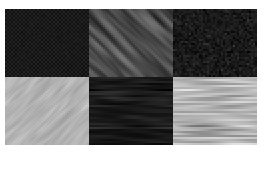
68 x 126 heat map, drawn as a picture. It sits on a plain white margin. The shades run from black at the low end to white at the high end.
It is made of 2 by 3 panels. Panel 1,1: very low, checkered, faint in contrast. Panel 1,2: low, slanting down to the right. Panel 1,3: very low, fine-grained, faint in contrast. Panel 2,1: high, slanting up to the right, faint in contrast. Panel 2,2: very low, streaked across, faint in contrast. Panel 2,3: high, streaked across.
